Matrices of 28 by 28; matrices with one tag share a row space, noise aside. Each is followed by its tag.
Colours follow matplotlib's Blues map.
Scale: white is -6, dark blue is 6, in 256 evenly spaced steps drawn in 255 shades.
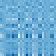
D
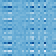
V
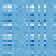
V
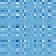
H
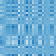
D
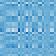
D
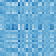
D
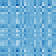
H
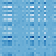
V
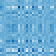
D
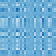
H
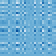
H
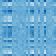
V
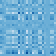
D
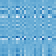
H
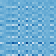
D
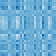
H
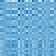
D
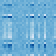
V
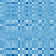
D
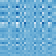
H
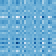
H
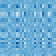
H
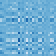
D
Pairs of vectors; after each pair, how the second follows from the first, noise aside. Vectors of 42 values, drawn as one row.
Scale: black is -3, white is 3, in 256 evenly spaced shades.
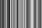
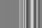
partly zeroed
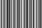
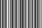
negated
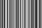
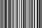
reversed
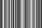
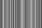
shrunk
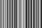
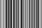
wrapped around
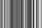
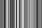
wrapped around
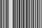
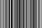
sign-scrambled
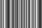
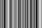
negated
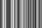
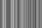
shrunk
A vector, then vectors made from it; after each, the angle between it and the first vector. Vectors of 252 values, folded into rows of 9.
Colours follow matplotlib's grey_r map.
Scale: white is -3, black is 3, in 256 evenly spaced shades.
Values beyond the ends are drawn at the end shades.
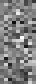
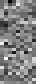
orthogonal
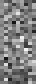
nearly parallel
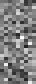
nearly parallel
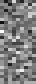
orthogonal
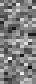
orthogonal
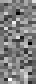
nearly opposite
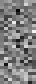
nearly opposite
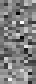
nearly opposite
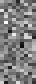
orthogonal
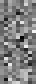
nearly opposite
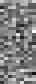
partly opposed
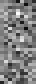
partly aligned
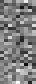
partly opposed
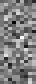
nearly parallel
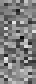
nearly opposite
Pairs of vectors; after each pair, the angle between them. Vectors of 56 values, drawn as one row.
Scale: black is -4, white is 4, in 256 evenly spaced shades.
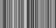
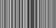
partly aligned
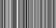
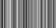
nearly parallel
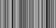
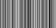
partly aligned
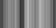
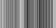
nearly opposite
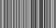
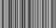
partly opposed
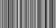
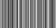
nearly parallel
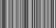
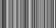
nearly parallel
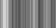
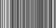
partly aligned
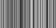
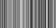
nearly opposite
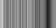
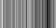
nearly parallel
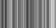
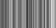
nearly parallel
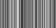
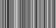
partly aligned
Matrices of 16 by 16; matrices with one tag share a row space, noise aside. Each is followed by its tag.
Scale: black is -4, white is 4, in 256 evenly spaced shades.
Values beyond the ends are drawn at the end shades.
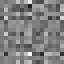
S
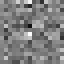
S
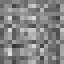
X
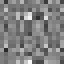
S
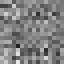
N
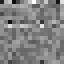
X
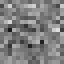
X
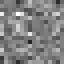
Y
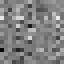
Y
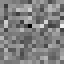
S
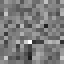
S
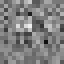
S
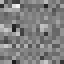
N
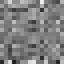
X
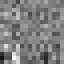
N
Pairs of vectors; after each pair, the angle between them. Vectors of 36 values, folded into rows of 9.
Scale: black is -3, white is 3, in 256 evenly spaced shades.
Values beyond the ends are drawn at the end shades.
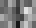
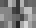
nearly parallel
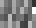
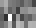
partly aligned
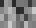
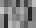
orthogonal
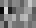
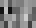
nearly parallel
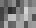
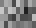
nearly opposite
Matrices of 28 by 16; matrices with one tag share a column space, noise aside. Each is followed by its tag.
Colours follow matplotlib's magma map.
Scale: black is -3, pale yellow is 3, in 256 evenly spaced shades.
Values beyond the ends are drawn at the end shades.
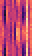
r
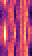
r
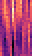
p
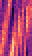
p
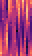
p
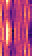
r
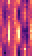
r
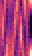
p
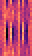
r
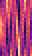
p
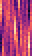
p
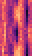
r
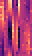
p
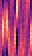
p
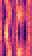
r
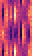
r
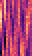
p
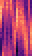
p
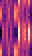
r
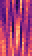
p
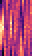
p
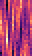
p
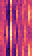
r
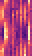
r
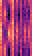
r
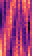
p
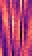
p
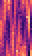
p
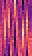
p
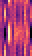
r
